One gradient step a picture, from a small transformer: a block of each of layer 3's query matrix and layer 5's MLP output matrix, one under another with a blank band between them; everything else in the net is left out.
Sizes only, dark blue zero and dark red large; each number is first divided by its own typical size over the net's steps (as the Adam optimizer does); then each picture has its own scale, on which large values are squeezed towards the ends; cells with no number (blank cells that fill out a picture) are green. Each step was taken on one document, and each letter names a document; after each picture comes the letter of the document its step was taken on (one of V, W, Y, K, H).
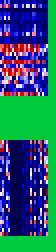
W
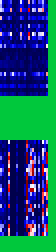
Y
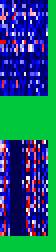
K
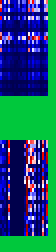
Y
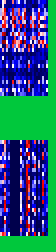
K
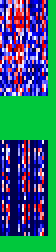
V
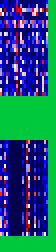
K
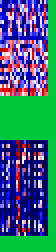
V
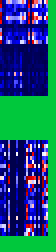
Y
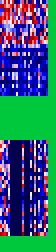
W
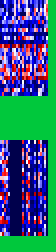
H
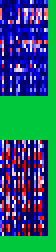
V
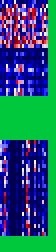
K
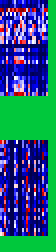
K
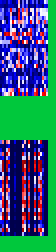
V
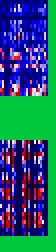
V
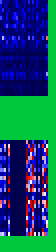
Y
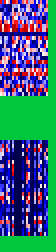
H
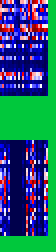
Y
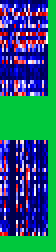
K
